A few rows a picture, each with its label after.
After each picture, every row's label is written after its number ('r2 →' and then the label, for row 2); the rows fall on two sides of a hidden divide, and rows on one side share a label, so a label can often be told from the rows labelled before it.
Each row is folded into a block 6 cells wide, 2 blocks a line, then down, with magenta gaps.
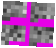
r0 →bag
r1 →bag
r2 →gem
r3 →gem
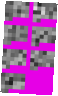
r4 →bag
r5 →bag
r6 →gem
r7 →gem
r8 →gem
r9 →bag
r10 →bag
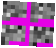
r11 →bag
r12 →bag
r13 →bag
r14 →gem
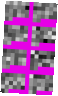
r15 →bag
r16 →gem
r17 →bag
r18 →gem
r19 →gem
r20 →gem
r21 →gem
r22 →gem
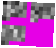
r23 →bag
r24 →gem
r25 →bag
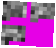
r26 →bag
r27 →bag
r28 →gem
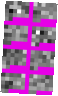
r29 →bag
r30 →bag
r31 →bag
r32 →gem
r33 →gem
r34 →bag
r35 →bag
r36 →bag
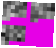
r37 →gem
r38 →bag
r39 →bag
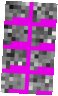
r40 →bag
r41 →bag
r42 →bag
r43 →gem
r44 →gem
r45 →gem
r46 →gem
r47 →gem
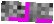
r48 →bag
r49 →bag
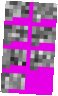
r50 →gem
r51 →bag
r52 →bag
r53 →bag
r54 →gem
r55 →bag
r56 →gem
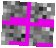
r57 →gem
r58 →gem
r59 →gem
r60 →gem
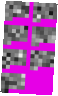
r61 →bag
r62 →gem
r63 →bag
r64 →gem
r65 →bag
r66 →gem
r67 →bag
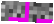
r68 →bag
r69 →gem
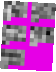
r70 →gem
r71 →bag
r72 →bag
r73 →gem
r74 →gem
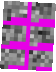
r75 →bag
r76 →gem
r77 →bag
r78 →gem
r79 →bag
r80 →bag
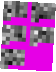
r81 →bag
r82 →gem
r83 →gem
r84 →gem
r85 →gem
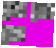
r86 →gem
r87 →gem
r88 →bag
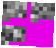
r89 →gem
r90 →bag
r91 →bag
